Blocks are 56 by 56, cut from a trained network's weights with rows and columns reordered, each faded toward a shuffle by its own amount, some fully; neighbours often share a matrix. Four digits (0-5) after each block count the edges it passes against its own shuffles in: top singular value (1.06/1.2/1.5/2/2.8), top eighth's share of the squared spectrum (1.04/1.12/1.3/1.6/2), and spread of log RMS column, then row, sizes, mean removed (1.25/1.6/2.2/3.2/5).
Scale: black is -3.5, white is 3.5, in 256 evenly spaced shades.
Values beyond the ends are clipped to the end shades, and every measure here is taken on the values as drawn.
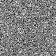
1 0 0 0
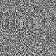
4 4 2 1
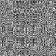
4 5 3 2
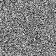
0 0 0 0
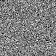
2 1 0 0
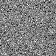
2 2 0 0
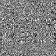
3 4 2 2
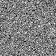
0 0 0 0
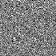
3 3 1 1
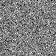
0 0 0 0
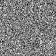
2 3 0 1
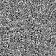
2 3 1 0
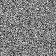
0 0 0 0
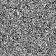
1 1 0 0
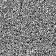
0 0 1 0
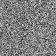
0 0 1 0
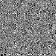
2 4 2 2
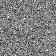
0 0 0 0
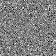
1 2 0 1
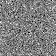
0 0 0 0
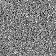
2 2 0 0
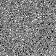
2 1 0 0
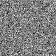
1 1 0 0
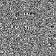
2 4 2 2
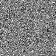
1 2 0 0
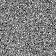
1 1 0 0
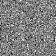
2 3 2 1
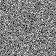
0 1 0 0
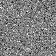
1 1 0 0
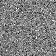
2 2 0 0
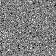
1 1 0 0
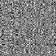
3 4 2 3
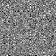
2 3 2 1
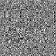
3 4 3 2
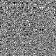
3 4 2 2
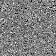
1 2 0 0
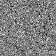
1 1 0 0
